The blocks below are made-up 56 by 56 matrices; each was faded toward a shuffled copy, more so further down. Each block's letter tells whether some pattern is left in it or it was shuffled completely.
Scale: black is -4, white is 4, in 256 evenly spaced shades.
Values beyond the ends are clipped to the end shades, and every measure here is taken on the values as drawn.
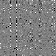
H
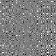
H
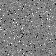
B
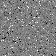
B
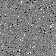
B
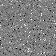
B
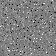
B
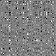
H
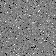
B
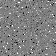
B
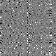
H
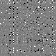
H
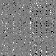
H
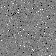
B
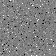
B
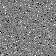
B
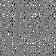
H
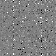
H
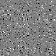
H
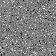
B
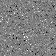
B
